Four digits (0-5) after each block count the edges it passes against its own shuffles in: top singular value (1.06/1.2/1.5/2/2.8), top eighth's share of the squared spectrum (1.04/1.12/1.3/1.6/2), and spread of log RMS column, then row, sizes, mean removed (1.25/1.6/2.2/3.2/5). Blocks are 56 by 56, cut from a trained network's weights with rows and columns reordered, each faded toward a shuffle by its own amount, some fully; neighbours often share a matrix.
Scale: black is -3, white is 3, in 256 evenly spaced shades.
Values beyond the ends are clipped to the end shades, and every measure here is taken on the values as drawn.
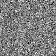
1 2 0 0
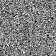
0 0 0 0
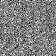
1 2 0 1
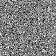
1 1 0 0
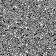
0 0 0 0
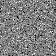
0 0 0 0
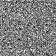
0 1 0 0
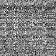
3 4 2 1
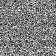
2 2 0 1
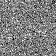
0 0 0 0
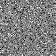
1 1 0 0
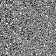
2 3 2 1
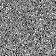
2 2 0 0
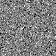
1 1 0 0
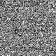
2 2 0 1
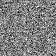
1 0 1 0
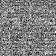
3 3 1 0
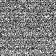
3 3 0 0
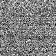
2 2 1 0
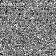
2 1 0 0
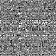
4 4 2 2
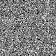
0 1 0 0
